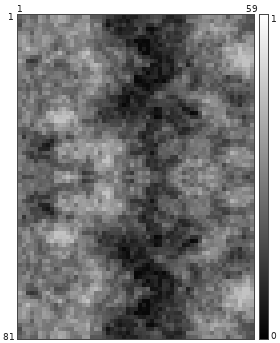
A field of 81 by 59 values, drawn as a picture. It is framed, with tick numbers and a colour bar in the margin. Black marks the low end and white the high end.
Odd rows or columns: none. Mirror symmetry: top to bottom. Histogram: bell-shaped. Slope: none. Stripes: none. Average level on the scale: 40%.
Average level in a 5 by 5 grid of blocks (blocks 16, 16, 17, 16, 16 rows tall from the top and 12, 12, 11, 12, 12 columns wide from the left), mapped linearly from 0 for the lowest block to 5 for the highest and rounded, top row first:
44015
44013
35234
44013
44015
